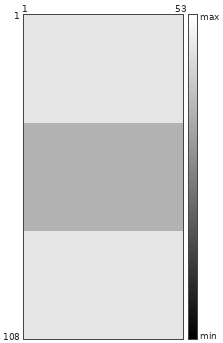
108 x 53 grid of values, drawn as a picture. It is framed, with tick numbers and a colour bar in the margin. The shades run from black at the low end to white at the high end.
It is made of 3 by 1 panels. Panel 1,1: very high, flat. Panel 2,1: high, flat. Panel 3,1: very high, flat.
